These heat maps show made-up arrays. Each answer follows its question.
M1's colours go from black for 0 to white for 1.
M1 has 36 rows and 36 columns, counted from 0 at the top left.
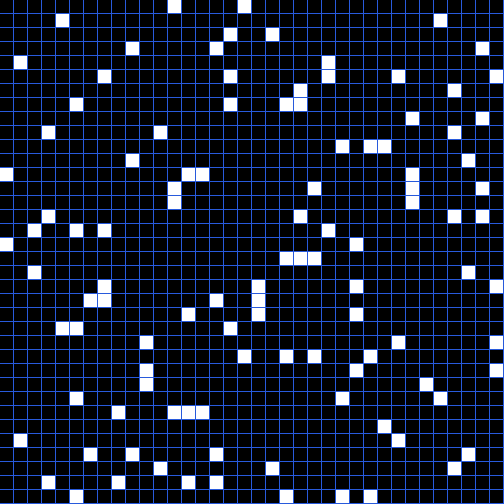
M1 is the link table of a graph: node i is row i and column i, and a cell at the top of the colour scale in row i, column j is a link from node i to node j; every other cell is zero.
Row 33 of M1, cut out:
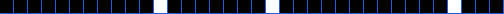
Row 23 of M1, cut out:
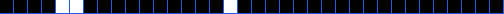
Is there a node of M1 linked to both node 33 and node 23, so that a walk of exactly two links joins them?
no
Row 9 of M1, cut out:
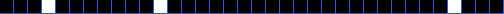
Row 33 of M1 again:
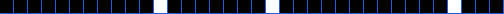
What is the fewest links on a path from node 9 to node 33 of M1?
2
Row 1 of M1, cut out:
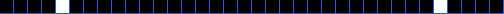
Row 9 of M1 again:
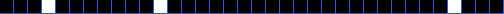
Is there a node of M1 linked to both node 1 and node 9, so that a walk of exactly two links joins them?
no
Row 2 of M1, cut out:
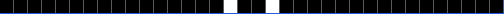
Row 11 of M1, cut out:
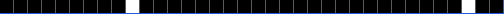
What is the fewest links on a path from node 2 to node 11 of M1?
3
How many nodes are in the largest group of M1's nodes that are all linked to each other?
3
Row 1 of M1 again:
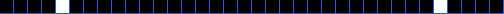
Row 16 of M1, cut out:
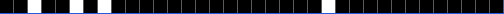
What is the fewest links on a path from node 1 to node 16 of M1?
3
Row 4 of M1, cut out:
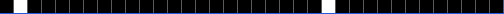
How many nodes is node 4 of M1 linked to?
2
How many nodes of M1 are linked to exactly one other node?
1
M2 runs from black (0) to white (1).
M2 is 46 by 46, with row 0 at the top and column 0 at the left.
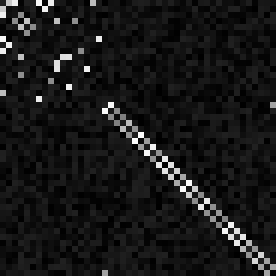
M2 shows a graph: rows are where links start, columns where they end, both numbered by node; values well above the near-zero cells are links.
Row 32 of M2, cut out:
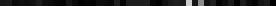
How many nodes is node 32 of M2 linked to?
2
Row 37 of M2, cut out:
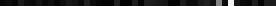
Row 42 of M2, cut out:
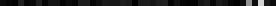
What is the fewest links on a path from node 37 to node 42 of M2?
5
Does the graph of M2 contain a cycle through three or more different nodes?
yes
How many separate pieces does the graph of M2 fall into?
2
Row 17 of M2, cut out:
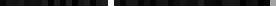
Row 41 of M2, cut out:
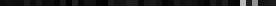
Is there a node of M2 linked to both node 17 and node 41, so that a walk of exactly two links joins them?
no
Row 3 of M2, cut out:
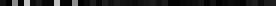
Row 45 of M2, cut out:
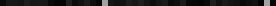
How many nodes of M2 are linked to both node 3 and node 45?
0
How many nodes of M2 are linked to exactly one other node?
8
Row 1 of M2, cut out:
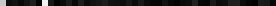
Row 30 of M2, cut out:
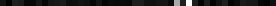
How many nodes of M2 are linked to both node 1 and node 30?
0
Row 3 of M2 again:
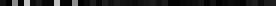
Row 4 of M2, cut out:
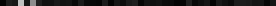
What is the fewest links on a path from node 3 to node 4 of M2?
1
